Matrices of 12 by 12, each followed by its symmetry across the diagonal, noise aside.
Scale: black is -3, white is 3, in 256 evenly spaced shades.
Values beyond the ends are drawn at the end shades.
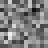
antisymmetric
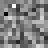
antisymmetric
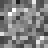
symmetric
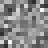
symmetric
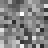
neither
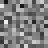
antisymmetric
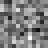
antisymmetric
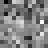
neither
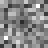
symmetric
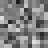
antisymmetric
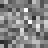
neither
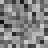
symmetric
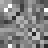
symmetric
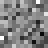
symmetric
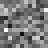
neither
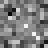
symmetric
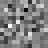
antisymmetric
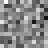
neither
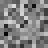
symmetric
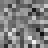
antisymmetric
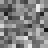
neither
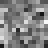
neither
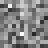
neither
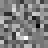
antisymmetric
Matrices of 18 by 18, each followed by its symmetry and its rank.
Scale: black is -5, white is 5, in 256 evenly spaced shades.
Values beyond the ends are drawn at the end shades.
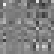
neither, rank three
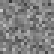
antisymmetric, full rank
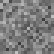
symmetric, full rank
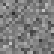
symmetric, full rank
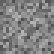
symmetric, full rank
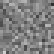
antisymmetric, full rank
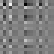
neither, rank one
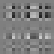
neither, rank one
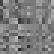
neither, rank three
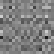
neither, rank three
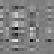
neither, rank two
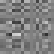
neither, rank two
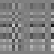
neither, rank one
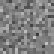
antisymmetric, full rank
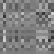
neither, rank two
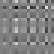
neither, rank one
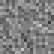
antisymmetric, full rank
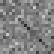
symmetric, full rank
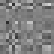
neither, rank two
